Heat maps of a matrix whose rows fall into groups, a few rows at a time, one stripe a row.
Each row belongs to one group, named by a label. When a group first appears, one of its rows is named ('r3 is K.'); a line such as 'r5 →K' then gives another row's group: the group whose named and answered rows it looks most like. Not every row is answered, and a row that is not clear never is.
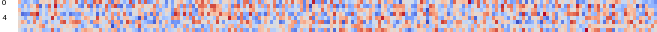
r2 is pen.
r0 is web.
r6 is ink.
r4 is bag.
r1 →pen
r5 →web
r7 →bag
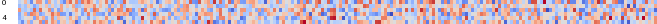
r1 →bag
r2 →web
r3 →pen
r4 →ink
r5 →bag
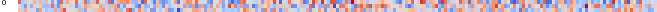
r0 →web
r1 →bag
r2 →web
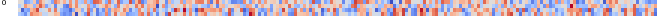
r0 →web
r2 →pen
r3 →pen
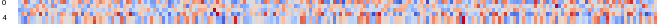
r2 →pen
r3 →web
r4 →bag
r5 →bag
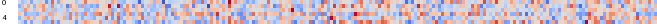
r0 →bag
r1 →ink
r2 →ink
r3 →web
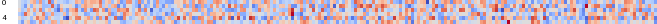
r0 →web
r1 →bag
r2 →web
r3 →ink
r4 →pen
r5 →bag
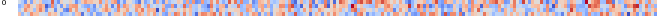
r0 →bag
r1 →ink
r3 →pen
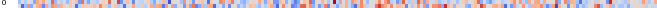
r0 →ink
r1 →bag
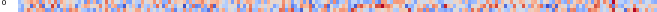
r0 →pen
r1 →bag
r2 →ink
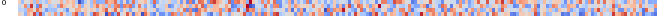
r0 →pen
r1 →web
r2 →pen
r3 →web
